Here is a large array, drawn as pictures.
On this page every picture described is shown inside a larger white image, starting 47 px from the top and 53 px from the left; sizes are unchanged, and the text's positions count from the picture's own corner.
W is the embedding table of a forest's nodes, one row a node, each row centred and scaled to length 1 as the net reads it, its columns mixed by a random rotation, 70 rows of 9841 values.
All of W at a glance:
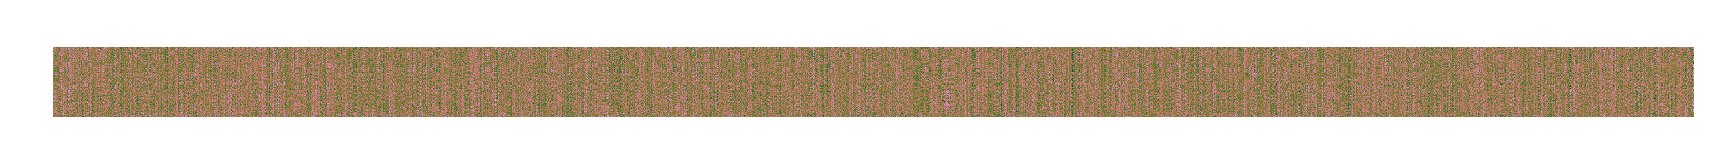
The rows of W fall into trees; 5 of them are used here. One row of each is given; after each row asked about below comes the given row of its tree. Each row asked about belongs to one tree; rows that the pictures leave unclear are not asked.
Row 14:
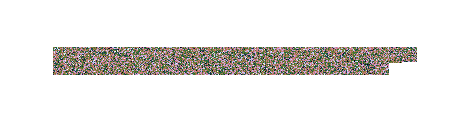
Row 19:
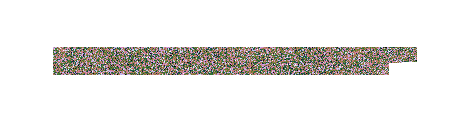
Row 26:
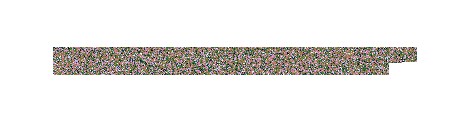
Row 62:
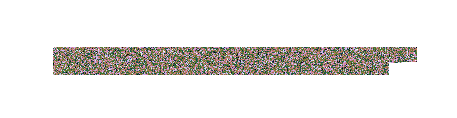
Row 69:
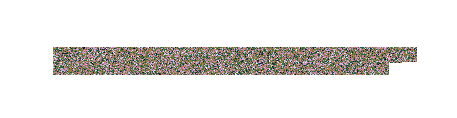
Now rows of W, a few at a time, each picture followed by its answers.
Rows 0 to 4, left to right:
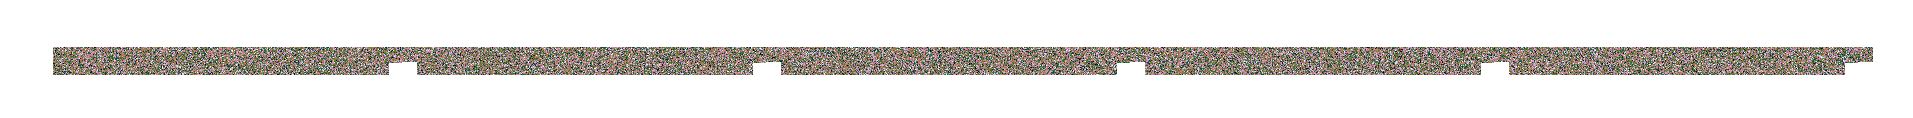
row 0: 19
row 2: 14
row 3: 69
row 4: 26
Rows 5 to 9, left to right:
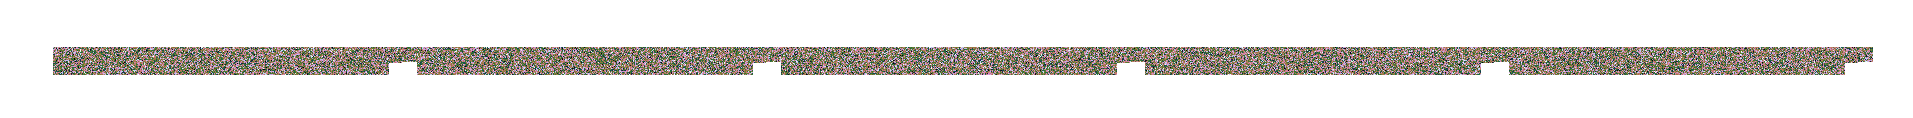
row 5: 14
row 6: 69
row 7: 14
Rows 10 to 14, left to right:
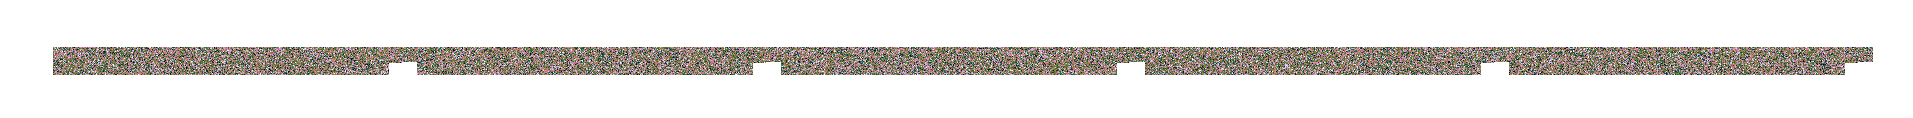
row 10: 14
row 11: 69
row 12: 14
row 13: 19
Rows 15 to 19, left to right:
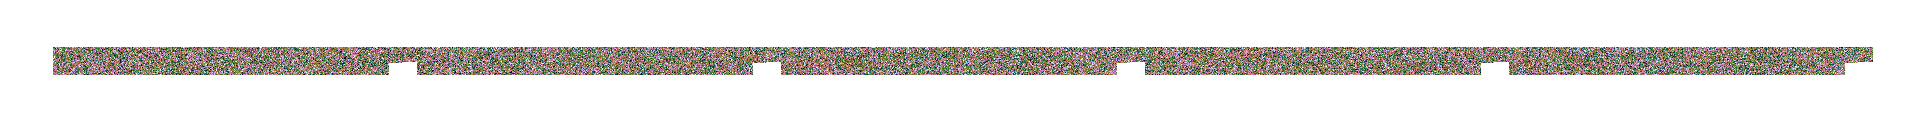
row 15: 26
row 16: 19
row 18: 14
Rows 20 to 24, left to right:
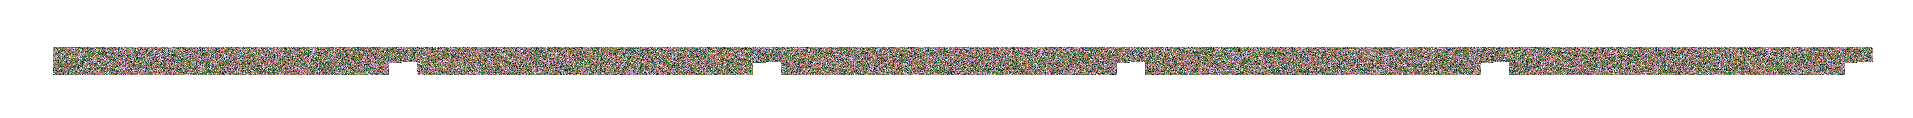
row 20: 14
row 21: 26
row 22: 14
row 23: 14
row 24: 14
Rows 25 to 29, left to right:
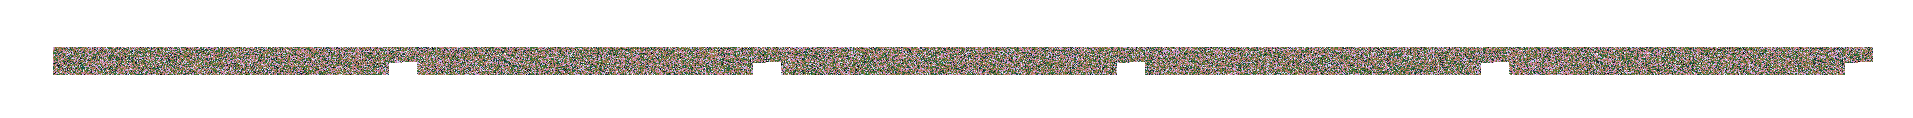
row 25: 19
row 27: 62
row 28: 14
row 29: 26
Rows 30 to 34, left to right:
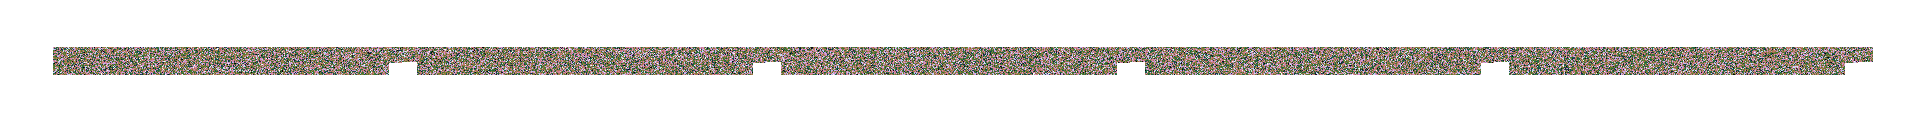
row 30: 19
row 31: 14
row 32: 69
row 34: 19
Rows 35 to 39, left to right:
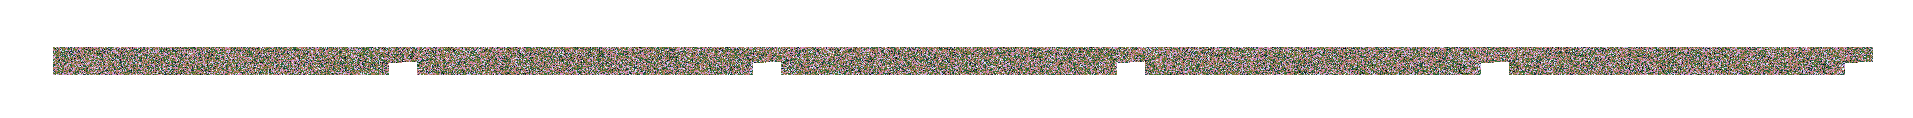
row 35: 26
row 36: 69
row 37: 69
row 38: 14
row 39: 14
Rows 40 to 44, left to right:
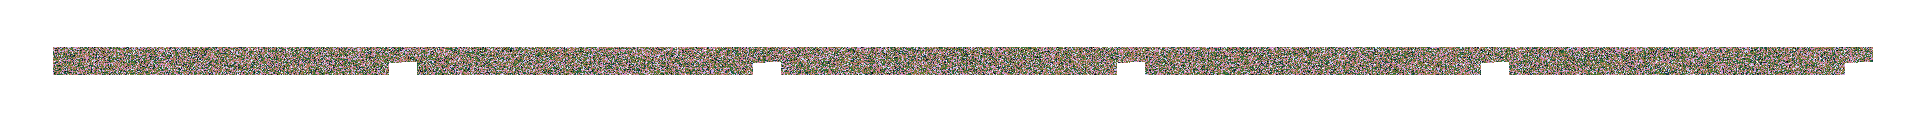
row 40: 19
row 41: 14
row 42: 69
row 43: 19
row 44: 19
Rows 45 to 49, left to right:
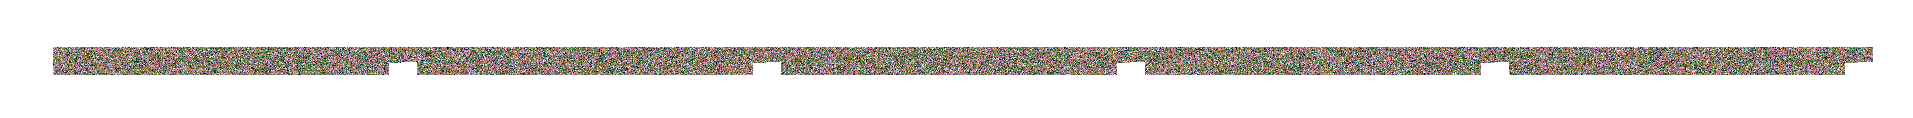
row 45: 62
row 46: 69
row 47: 19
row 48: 26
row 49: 19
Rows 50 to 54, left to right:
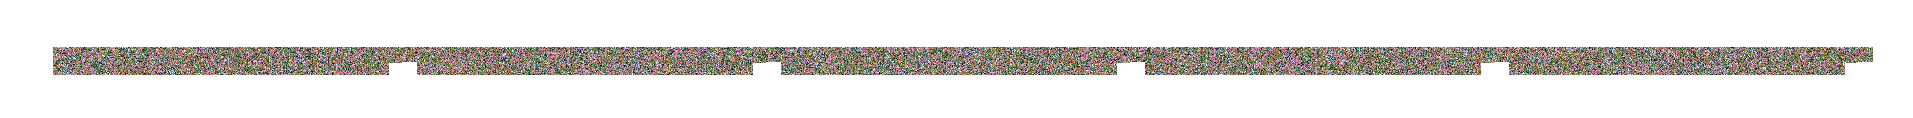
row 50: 69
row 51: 26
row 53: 19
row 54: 69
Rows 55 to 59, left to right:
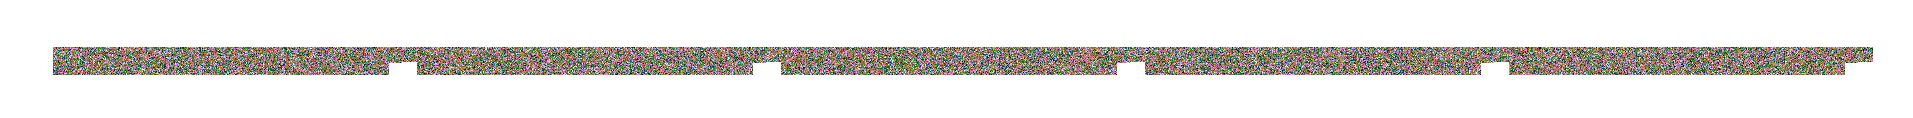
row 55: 14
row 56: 19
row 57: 19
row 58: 19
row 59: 69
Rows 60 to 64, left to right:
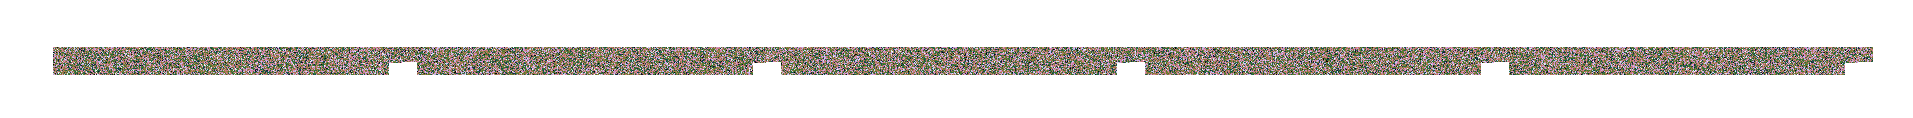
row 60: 62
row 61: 19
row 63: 69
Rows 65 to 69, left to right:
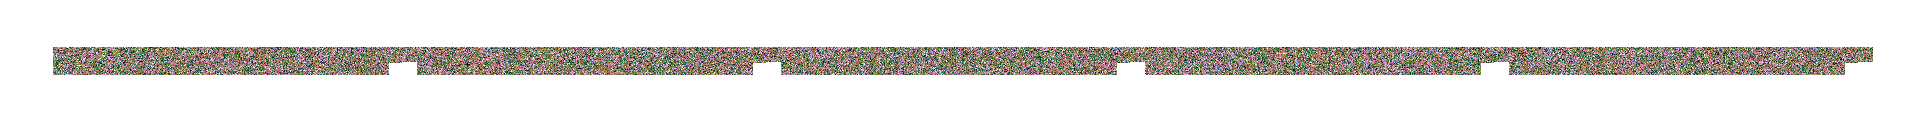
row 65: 69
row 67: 69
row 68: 26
